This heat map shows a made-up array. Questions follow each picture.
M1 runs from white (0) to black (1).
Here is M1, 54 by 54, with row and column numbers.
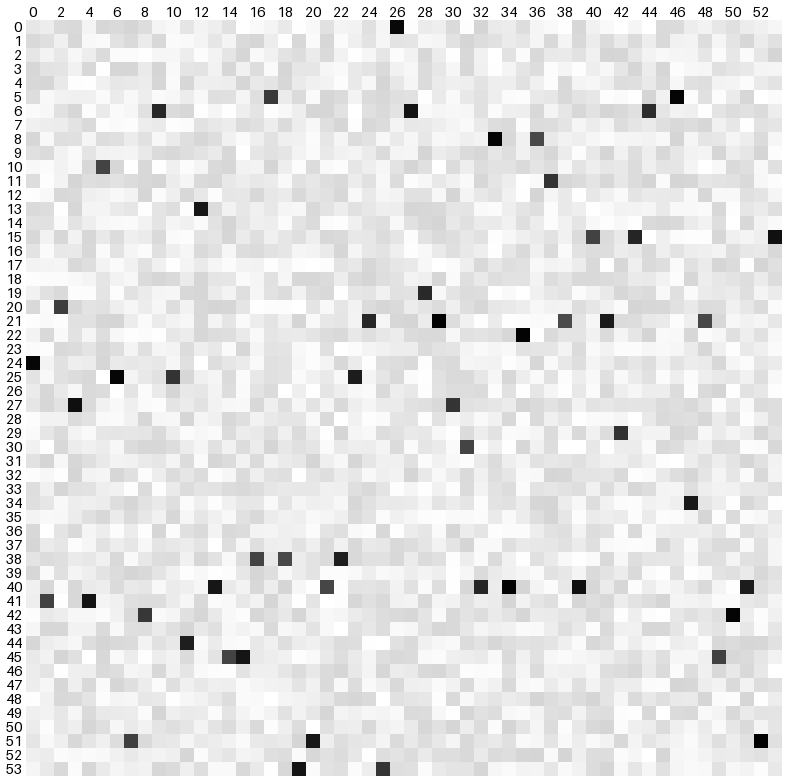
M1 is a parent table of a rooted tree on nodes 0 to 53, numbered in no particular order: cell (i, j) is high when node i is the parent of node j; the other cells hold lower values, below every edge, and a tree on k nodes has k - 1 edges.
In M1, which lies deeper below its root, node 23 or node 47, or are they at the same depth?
the same depth
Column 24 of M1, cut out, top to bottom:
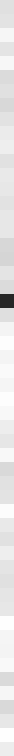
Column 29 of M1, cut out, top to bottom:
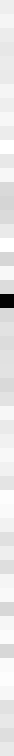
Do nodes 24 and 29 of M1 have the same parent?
yes
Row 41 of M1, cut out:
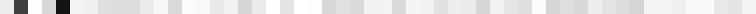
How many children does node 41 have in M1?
2
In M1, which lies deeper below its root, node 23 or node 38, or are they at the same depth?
the same depth
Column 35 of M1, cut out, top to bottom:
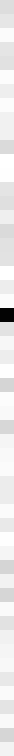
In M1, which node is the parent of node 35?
22
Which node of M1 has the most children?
40
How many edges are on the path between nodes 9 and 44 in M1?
2
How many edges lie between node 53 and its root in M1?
2
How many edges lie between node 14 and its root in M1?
1
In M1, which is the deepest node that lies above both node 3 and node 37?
6
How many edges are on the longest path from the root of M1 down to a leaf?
7
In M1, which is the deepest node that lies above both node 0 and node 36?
21
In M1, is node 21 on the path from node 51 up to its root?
no
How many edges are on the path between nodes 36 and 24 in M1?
5
